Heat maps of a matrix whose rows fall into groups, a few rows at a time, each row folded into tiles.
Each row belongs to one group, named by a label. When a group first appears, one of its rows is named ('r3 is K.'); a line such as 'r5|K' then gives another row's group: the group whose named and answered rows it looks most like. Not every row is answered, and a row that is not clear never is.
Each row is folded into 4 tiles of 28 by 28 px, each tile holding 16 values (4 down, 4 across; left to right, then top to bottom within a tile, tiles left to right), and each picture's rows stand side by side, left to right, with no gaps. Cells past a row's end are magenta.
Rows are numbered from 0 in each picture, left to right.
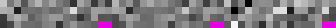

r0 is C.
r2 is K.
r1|C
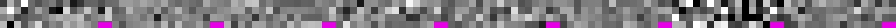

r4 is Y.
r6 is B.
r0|Y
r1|Y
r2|Y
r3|K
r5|C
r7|C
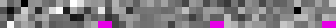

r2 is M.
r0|K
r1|C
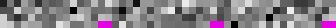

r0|M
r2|Y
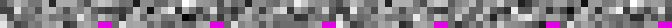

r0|M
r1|K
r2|K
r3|M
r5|K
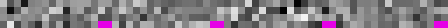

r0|K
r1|Y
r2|Y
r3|C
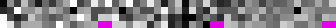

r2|M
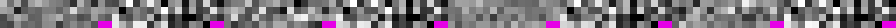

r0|C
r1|B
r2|Y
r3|B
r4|Y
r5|B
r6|K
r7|B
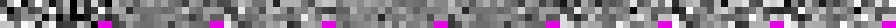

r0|B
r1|C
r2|M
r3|Y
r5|M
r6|M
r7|M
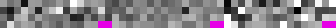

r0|K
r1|M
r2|M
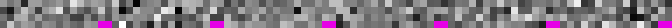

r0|K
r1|K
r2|M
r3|C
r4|Y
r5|B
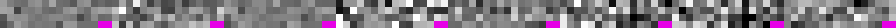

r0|C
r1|Y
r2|C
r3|M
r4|Y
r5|B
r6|B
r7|Y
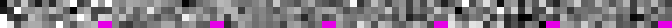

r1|Y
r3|B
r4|B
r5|B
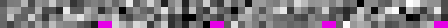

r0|Y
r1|B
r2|K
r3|K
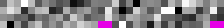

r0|Y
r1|K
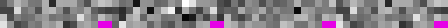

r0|M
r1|K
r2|M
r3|M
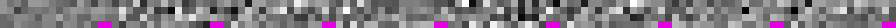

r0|C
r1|Y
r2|K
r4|B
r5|K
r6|M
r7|K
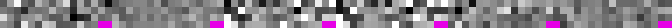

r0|B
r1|M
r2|M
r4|K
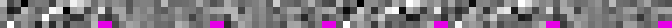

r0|K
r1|C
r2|C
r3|K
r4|K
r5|C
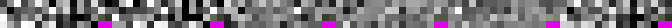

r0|B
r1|B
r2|C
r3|K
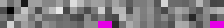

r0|K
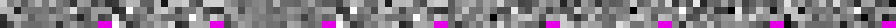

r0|C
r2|C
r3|M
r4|Y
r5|M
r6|Y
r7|C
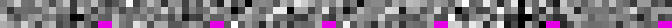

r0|B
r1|B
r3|K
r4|B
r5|C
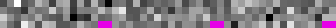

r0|B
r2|Y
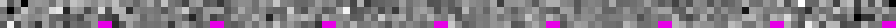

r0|K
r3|Y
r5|C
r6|M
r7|B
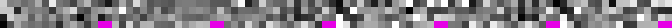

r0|C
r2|B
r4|B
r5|M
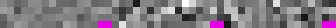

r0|C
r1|K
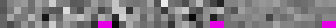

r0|Y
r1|C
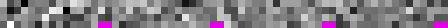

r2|M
